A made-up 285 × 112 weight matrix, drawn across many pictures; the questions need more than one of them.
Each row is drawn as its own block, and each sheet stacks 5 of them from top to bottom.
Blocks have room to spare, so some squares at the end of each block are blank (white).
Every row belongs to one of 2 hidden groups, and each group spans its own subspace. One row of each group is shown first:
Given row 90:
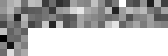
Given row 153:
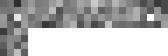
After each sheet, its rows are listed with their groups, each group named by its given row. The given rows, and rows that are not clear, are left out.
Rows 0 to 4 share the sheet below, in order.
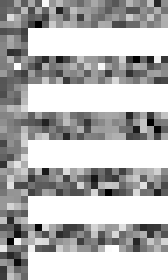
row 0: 90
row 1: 90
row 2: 90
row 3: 153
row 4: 153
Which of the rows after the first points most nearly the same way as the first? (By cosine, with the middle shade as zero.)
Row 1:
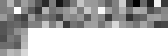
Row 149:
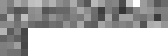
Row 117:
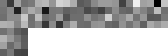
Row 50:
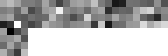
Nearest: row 50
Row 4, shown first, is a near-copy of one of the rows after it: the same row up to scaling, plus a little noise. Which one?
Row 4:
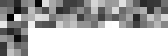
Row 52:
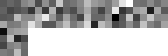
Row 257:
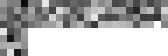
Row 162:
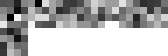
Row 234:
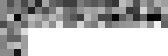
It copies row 162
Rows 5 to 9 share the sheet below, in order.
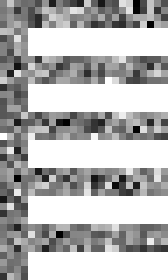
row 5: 90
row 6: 153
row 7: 153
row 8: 153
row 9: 153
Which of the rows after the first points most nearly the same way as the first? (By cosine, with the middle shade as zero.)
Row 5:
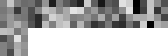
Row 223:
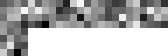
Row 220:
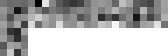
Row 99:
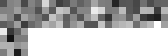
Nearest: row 99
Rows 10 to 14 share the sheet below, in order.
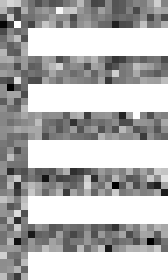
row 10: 153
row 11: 153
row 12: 90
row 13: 153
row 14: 153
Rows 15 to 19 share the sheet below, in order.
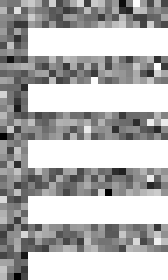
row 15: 90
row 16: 90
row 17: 153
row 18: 153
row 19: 90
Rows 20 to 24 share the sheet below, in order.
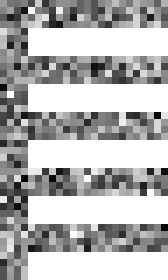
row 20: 90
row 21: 153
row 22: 90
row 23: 90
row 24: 90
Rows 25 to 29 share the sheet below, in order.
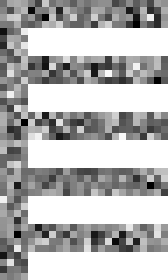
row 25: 90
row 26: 153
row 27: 90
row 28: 153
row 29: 153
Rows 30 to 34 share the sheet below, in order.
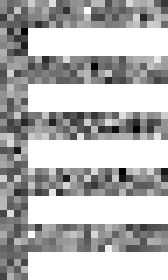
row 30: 90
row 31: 153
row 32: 153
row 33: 90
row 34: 153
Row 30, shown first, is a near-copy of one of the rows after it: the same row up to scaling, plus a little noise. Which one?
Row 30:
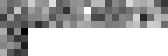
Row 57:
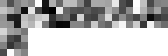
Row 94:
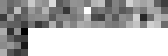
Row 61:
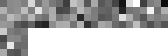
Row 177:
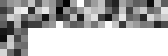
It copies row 94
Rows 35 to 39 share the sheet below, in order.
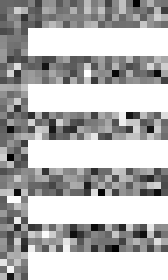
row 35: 90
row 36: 153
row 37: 90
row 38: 153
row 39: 90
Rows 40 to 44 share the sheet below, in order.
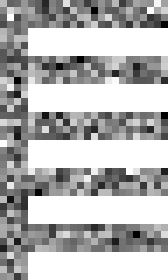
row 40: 153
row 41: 153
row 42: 90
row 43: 90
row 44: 153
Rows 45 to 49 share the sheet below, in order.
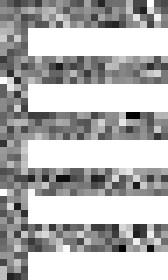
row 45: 90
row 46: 153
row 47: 90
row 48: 153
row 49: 90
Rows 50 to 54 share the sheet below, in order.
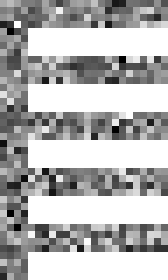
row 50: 153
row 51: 90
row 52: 153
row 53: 90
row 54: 153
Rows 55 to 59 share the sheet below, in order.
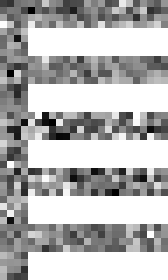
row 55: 153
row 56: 153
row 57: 90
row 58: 90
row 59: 90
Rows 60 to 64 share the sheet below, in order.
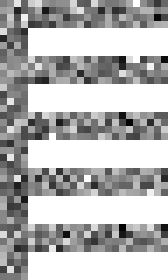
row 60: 90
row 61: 90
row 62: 90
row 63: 90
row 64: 90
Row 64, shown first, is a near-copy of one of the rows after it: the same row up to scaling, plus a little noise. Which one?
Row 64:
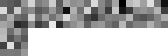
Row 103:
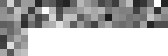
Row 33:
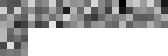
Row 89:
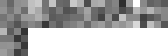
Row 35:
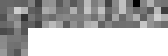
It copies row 33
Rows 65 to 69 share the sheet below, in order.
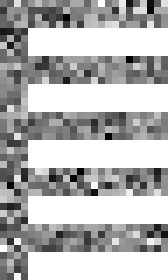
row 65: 90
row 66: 90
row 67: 153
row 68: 153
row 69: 153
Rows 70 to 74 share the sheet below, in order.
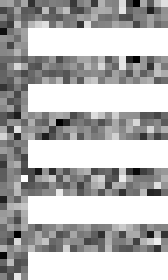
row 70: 90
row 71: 90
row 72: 153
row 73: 90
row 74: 153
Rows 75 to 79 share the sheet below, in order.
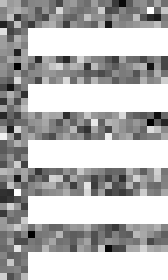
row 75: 153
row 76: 153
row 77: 153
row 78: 153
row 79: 153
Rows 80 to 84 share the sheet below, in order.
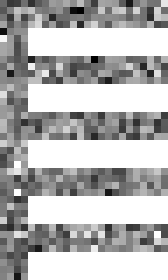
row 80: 90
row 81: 90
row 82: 90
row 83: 153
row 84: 90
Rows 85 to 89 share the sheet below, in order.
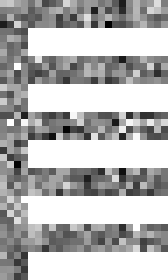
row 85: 153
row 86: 153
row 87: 90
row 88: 90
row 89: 90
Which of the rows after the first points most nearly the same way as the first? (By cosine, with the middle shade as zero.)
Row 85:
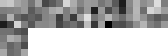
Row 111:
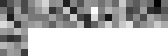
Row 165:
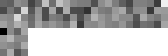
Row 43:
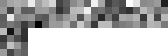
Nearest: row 43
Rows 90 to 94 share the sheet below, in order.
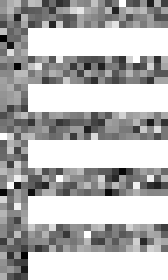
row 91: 90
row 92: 153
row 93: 153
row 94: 90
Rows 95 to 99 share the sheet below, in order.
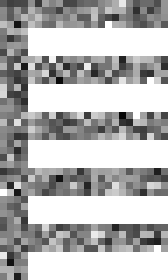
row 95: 153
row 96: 90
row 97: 90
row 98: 153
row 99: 153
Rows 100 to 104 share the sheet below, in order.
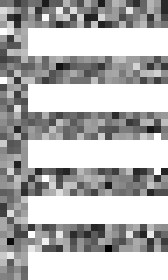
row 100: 90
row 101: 153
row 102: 153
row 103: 90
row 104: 90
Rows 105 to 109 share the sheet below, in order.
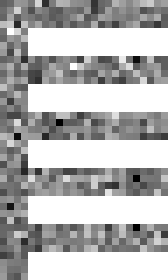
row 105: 153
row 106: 90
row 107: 153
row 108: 153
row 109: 90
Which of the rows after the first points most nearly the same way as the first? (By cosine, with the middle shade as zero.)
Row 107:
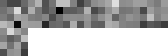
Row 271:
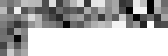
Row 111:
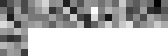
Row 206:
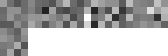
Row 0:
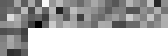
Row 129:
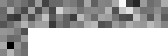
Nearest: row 206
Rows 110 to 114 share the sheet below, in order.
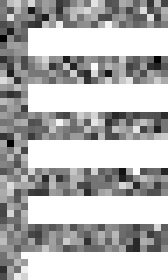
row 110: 90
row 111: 153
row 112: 153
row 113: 90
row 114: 90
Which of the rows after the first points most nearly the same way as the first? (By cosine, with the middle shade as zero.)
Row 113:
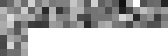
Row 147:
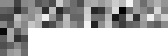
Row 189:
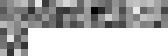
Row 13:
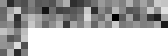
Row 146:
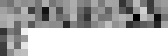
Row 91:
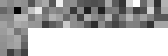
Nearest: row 146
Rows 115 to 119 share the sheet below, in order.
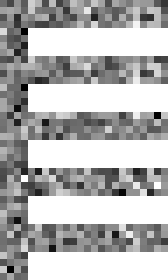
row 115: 90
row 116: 90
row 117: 90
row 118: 90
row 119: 90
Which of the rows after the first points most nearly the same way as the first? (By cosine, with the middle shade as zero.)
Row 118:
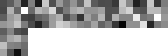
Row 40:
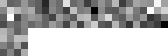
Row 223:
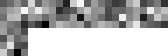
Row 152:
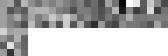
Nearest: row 223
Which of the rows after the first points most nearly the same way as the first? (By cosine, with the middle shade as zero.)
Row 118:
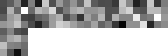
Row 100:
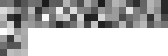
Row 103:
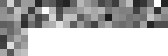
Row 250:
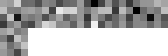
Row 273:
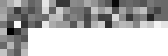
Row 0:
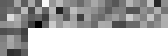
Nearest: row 0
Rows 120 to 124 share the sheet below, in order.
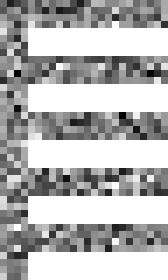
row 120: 153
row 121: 153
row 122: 90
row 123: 153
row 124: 153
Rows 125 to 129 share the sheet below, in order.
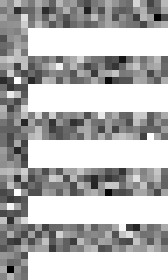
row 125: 90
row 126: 153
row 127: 90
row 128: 153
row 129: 90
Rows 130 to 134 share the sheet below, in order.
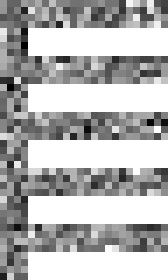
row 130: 90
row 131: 153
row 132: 153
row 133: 90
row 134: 153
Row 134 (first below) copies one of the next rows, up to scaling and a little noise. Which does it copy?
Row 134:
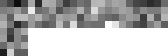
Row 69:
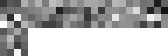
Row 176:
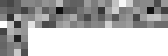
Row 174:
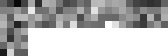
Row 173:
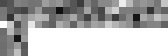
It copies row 174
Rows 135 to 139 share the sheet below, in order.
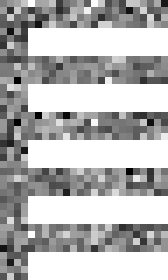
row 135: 90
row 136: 153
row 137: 153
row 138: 90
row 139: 153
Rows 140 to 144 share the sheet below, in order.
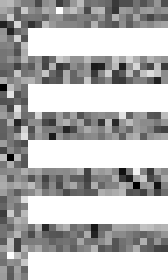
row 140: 153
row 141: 153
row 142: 90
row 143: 90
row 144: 153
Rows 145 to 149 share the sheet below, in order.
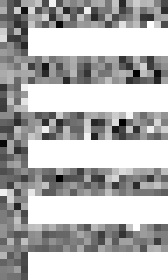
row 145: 90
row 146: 90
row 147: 153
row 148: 153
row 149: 90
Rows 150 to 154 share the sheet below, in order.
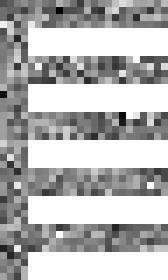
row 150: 153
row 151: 90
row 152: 90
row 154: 153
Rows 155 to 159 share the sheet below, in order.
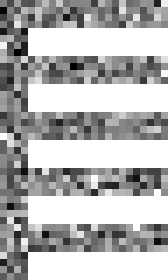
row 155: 90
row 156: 90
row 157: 153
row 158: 153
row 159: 90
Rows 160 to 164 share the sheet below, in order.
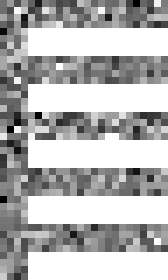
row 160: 90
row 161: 153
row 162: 153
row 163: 90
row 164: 90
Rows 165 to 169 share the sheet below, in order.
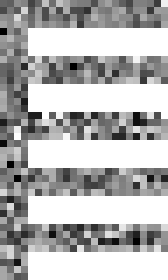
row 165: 90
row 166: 90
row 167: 90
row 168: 153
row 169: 153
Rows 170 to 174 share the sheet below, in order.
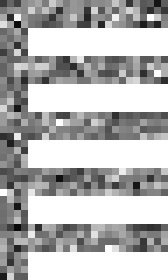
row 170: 153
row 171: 90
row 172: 153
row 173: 153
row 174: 153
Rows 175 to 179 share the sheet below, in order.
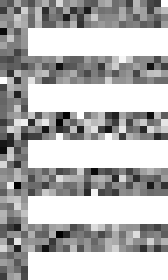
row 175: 90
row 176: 153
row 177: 90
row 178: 153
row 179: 153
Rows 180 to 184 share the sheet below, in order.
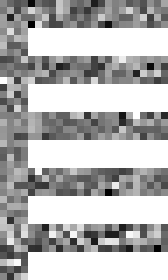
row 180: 90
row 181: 153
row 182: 90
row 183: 153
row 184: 153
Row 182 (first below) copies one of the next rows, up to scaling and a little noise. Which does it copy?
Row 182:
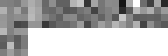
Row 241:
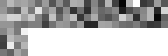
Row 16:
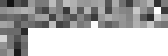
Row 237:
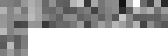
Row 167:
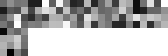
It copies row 237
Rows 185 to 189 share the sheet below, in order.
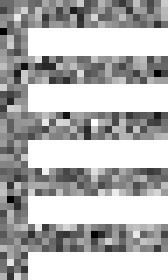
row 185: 90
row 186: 90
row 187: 153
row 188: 153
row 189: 153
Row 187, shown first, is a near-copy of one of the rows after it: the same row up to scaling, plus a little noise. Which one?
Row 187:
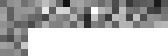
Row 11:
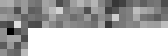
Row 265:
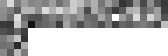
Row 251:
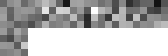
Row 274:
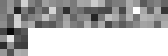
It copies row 251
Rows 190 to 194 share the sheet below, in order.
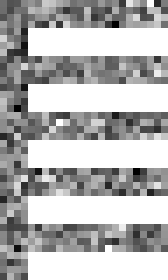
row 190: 90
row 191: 90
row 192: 153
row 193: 90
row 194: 153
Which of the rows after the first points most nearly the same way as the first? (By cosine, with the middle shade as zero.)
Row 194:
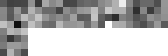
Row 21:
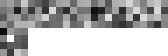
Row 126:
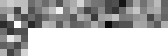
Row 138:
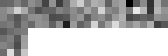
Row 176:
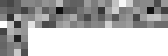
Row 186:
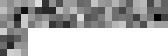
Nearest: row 176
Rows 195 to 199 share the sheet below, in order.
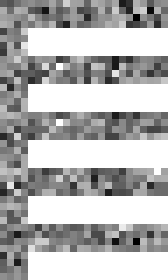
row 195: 90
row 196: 153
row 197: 153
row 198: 153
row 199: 153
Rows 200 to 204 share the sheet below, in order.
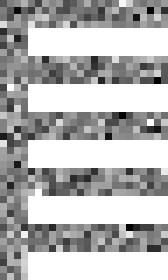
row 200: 153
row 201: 153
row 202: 153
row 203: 90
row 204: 90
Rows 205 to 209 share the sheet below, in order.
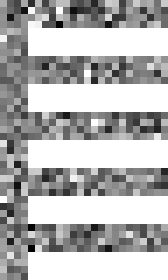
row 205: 90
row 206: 153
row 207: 153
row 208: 90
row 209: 90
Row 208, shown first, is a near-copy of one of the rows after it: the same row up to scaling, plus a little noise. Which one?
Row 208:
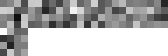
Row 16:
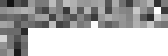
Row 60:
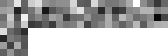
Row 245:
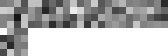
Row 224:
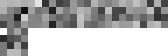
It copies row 245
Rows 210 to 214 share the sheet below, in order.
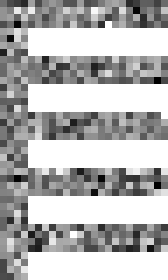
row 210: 153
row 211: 153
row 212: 90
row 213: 90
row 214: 90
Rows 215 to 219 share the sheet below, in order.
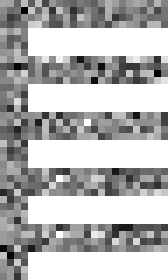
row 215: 90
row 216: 90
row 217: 90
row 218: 153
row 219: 153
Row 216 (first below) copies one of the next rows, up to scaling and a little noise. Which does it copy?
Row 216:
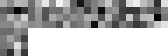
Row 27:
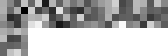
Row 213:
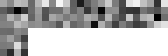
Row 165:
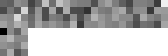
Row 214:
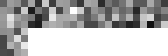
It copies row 213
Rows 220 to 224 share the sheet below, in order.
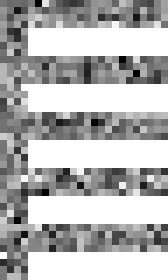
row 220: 153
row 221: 90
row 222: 153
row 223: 90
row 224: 90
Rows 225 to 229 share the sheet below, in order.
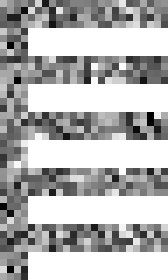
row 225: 90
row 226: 153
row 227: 90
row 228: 90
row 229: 90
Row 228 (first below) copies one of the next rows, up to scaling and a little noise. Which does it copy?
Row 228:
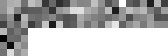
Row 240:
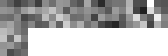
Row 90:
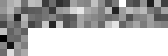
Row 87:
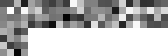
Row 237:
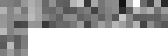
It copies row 90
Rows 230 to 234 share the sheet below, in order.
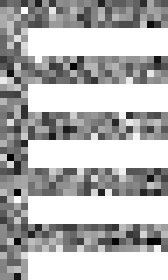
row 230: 90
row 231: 153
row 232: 90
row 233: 153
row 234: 153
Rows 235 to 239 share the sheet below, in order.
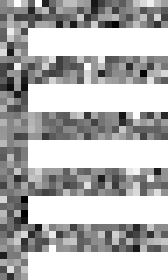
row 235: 153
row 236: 90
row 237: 90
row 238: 90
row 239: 90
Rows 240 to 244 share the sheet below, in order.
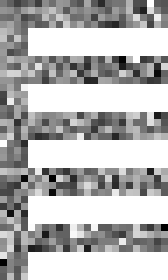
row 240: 90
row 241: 90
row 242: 90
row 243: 90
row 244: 90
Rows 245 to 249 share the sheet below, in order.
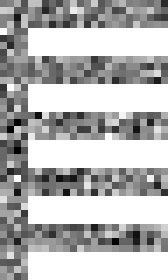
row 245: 90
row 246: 153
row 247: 153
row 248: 153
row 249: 153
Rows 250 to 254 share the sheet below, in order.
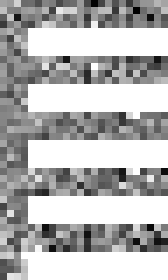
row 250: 153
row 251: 153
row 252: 90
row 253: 90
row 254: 90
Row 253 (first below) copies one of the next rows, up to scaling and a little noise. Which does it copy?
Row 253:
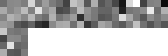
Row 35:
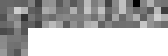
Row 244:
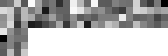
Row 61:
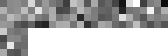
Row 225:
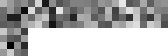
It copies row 61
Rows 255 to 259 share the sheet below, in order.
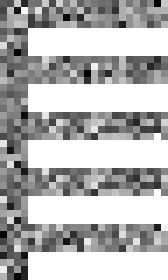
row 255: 90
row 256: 153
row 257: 153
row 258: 153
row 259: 90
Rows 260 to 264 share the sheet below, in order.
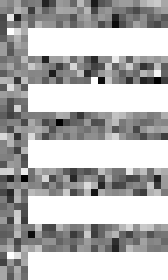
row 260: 153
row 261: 153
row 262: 153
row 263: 90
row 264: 153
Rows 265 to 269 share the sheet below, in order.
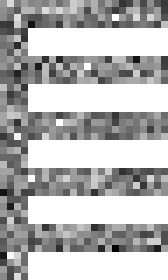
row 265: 153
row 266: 90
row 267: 153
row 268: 153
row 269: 153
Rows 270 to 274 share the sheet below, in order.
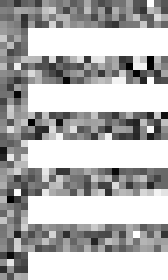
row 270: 90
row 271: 90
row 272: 90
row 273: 153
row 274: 153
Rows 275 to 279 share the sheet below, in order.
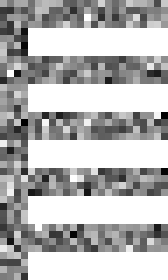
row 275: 90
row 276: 153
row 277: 90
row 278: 90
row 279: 153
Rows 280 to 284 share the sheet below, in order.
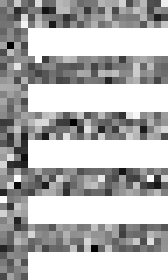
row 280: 90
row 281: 153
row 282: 90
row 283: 153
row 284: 153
